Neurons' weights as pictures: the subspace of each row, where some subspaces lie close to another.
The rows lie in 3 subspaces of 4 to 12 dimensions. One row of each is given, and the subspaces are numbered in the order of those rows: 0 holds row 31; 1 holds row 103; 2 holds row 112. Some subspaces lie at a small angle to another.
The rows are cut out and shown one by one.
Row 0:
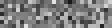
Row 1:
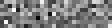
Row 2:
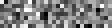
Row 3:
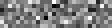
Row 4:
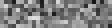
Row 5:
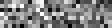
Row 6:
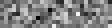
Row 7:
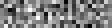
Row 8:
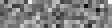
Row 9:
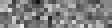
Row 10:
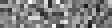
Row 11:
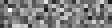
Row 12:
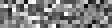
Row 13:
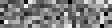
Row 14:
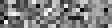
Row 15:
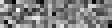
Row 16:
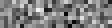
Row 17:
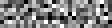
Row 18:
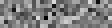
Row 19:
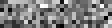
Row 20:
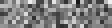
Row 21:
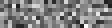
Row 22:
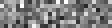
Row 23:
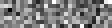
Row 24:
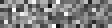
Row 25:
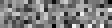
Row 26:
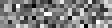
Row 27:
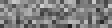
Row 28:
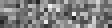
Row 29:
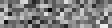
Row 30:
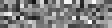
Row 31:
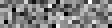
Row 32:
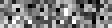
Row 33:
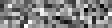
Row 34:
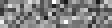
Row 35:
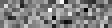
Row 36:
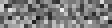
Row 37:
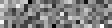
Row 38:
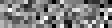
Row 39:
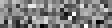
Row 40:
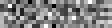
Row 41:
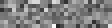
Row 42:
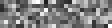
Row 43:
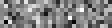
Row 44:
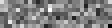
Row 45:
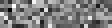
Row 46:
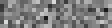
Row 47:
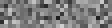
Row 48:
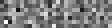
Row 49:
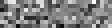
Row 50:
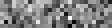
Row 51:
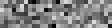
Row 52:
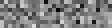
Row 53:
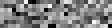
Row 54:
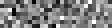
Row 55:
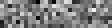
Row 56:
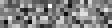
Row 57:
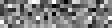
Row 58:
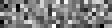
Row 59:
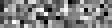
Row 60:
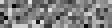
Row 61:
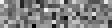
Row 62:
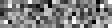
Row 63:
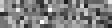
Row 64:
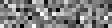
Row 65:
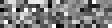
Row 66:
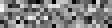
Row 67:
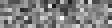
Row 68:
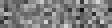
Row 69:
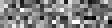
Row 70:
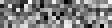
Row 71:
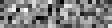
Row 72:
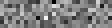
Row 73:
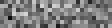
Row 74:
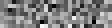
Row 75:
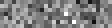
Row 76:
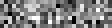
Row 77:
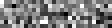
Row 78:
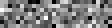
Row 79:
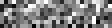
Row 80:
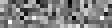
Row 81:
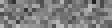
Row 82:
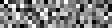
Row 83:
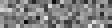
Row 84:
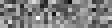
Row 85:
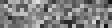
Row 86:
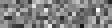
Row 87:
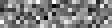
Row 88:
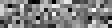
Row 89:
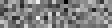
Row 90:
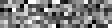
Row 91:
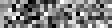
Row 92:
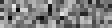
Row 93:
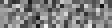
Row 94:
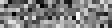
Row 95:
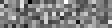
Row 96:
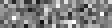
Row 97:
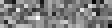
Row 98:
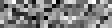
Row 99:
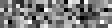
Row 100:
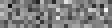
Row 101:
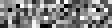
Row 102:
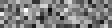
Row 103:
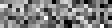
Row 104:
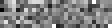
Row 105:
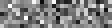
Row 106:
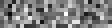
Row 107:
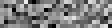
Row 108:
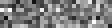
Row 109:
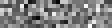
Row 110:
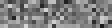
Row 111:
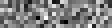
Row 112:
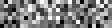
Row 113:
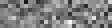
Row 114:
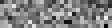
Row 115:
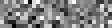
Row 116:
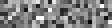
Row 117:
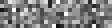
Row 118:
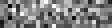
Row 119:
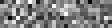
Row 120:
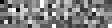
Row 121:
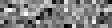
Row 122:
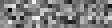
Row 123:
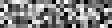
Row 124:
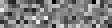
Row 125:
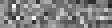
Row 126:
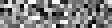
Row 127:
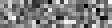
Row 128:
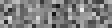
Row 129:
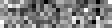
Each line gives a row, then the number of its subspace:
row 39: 2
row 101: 2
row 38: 2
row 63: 2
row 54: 1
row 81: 0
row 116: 2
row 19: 2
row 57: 0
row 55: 0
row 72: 0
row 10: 0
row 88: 0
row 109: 0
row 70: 1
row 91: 2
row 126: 0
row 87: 0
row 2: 1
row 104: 0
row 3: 0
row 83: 1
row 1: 0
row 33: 2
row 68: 2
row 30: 2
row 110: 1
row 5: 1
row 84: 0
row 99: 2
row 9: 1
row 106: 1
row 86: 2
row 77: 2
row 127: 1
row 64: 1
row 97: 0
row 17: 2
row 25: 2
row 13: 2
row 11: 2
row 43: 1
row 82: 1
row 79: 2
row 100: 2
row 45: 1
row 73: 1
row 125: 2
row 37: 1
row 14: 1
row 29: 2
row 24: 0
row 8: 1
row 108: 1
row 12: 0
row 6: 2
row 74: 2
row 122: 2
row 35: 2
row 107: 0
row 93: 1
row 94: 2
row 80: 2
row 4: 0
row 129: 1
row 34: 0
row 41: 0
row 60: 1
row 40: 2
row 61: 2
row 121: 2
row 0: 2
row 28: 1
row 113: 1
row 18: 0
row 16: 1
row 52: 2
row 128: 2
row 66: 0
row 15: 0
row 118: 1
